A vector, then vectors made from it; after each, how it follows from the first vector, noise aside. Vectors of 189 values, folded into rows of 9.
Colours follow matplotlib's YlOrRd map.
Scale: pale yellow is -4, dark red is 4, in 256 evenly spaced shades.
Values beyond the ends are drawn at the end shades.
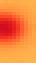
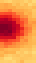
scaled up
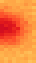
copied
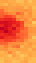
copied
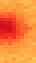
copied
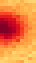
scaled up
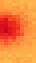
copied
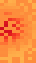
partly zeroed
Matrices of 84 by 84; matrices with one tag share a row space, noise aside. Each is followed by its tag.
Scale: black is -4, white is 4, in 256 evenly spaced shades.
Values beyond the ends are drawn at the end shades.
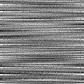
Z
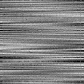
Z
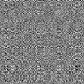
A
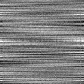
Z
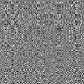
A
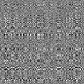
A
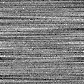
Z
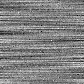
Z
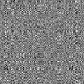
A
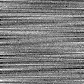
Z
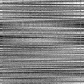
Z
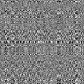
A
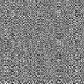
A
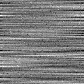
Z
